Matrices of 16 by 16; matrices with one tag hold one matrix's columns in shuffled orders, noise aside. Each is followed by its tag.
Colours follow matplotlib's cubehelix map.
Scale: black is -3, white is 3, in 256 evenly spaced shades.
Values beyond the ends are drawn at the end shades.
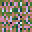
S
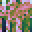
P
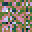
S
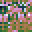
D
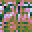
D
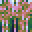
P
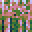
P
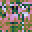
D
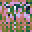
D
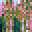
P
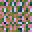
S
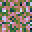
S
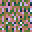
S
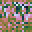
D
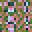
S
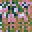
D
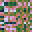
S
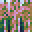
P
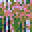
P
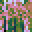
P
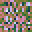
S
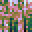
P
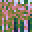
P
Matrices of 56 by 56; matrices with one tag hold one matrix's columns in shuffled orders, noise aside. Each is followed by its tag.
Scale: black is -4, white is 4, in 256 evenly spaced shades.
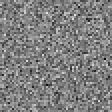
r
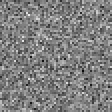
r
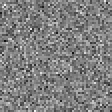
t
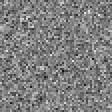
r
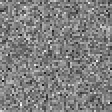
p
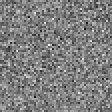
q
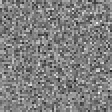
q
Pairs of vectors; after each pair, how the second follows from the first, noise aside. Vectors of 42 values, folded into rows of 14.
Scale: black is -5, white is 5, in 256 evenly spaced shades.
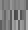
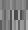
copied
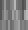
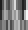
scaled up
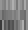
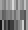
scaled up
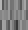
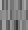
copied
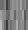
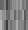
copied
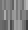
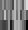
scaled up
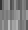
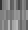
copied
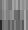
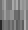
copied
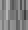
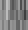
copied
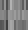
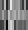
scaled up
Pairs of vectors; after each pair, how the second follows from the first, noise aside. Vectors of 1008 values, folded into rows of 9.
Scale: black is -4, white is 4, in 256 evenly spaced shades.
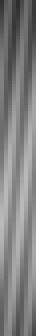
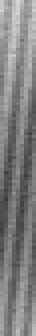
negated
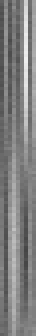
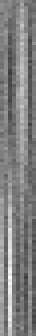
reversed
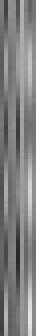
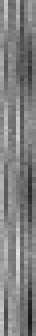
negated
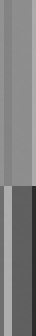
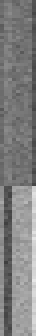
negated
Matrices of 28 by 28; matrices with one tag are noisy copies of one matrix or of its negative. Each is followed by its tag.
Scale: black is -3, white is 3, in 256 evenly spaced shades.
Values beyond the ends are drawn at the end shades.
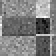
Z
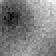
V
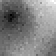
V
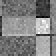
Z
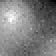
V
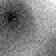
V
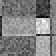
Z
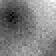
V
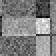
Z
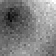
V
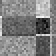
Z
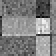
Z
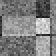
Z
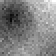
V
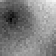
V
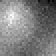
V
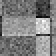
Z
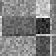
Z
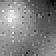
V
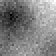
V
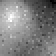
V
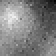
V
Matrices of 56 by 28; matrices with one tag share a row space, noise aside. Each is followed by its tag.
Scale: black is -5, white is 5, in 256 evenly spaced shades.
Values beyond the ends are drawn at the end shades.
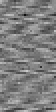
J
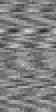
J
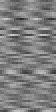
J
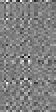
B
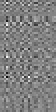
B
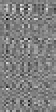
B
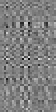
B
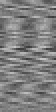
J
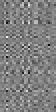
B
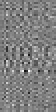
B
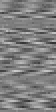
J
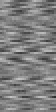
J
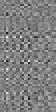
B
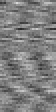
J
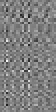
B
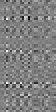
B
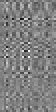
B
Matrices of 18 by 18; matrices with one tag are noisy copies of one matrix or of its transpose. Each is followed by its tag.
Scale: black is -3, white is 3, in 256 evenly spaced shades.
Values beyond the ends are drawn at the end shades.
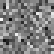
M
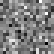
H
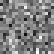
H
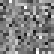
H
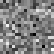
H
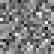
M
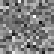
M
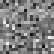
H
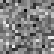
H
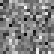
H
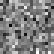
H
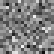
M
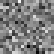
M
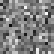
H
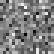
H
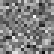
M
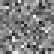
M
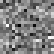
H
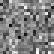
H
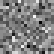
M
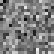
H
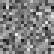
M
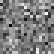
H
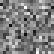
H
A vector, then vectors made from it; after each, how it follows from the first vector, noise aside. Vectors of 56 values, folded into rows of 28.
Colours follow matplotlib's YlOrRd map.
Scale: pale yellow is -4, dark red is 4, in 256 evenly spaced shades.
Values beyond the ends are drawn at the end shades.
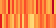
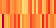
reversed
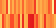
negated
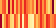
scaled up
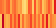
reversed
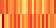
reversed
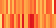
negated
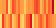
sign-scrambled
